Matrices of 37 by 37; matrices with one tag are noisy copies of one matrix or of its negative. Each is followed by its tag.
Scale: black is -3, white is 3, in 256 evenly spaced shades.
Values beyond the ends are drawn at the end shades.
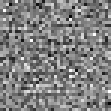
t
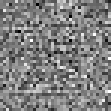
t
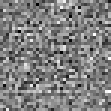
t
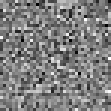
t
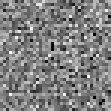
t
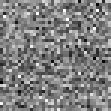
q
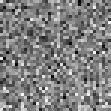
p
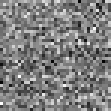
q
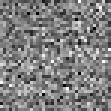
q
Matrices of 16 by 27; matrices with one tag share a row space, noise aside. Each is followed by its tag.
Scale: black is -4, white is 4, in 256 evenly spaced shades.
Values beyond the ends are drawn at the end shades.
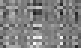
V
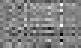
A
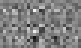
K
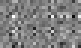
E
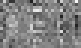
V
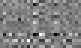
K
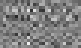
K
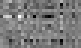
A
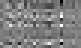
A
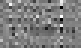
A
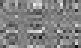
V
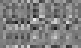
K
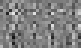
E
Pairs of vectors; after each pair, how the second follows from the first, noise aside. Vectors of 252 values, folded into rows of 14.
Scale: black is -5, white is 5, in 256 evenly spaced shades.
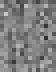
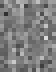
negated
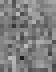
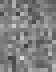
negated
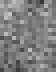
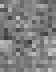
wrapped around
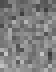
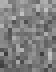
negated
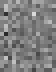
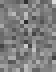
wrapped around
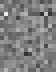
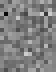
negated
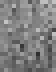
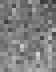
negated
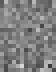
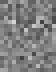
wrapped around
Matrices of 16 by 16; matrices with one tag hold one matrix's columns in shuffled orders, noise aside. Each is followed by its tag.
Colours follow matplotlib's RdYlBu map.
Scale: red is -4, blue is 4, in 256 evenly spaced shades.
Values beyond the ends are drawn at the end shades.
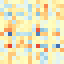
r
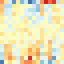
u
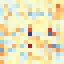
r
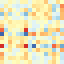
r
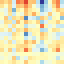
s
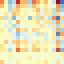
s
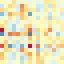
r
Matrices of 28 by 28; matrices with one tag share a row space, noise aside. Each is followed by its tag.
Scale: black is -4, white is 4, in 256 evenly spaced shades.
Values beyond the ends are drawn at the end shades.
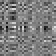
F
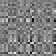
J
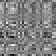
F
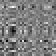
F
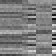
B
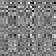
J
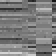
B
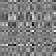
J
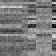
B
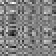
F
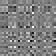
J
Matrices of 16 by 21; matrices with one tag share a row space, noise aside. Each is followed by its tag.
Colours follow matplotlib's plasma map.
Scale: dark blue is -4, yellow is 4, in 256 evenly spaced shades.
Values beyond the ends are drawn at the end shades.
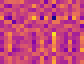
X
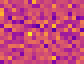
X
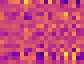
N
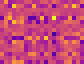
X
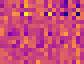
N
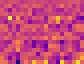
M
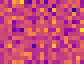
X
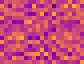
X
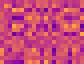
X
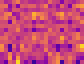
M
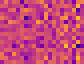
N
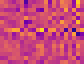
N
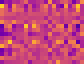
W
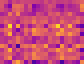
M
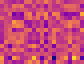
X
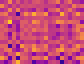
M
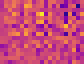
N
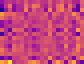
W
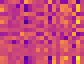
N
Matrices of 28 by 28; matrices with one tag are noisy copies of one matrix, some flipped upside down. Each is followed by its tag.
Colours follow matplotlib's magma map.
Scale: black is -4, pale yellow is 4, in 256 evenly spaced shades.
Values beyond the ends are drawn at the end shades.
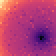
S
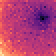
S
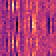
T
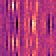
T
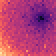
S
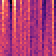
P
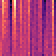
P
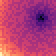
S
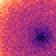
S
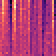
P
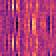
T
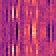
T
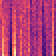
P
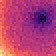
S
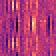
T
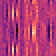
T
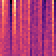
P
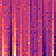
P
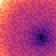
S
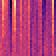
P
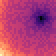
S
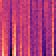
P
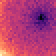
S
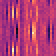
T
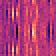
T
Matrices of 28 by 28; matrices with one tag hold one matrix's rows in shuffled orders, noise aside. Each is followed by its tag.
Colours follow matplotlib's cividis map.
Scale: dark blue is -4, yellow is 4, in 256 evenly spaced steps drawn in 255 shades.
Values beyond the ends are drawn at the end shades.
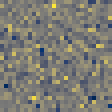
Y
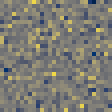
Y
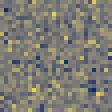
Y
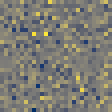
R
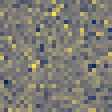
Y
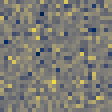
Y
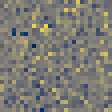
R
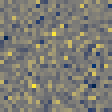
Y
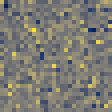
Y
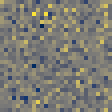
R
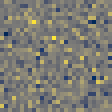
Y
